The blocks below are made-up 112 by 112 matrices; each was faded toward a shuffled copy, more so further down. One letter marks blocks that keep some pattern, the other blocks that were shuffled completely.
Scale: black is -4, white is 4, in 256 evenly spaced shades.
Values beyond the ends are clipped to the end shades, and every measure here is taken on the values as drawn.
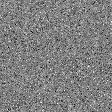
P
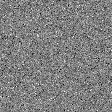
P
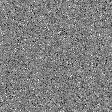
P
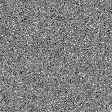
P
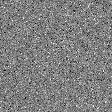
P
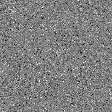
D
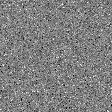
P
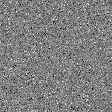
P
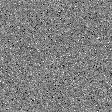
P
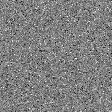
D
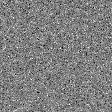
P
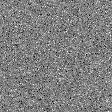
D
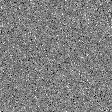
P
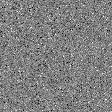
D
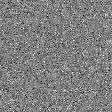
D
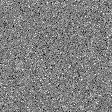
P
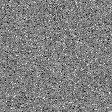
D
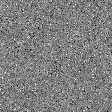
P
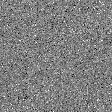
D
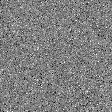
D
